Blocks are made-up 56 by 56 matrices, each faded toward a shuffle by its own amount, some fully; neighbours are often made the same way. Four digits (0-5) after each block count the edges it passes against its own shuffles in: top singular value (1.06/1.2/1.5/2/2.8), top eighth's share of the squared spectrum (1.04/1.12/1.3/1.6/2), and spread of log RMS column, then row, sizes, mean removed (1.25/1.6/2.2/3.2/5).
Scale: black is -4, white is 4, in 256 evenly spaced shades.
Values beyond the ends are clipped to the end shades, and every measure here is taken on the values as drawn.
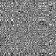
4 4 2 2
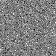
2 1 0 0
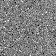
0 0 0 0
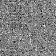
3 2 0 1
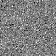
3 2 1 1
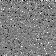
1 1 0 1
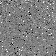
0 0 0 0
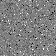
0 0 0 0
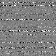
2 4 0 3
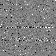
2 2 0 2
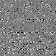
2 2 0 2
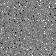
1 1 0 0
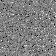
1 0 0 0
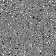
0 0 0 0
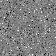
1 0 0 0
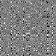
4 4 2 2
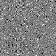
3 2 1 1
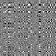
5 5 3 3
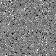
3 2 0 0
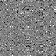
4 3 1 2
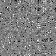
3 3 1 1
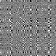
5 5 3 3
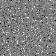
2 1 0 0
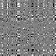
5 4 3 3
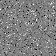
0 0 0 0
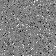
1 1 0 0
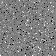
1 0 0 0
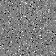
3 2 1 0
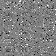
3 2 1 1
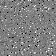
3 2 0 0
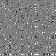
4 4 2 2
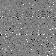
3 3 0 1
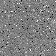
2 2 0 1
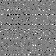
4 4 1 2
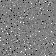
0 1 0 0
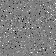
0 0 0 0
